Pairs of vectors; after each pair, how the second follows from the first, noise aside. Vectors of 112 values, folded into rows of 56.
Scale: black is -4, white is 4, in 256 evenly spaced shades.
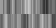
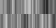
copied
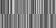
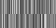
wrapped around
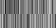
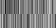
copied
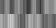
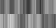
copied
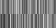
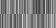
wrapped around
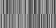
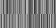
copied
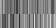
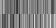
copied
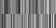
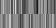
wrapped around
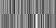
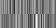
copied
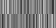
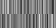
copied
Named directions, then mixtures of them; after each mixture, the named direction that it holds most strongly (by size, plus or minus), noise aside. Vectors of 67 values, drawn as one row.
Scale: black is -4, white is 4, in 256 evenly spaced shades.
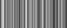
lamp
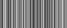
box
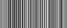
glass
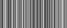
box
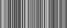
glass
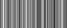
lamp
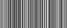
glass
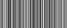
box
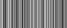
box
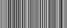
glass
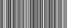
box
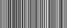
glass
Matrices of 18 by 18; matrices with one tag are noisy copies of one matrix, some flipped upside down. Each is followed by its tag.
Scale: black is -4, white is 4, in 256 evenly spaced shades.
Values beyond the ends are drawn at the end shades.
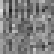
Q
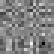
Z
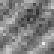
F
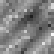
F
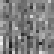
Q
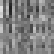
Q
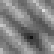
F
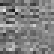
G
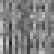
Q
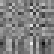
Z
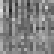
Q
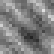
F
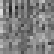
Q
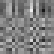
Z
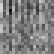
Q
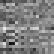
G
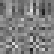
Z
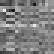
G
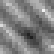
F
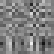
Z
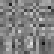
Z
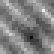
F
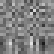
Z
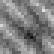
F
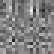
Z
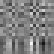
Z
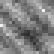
F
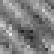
F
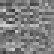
G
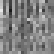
Q
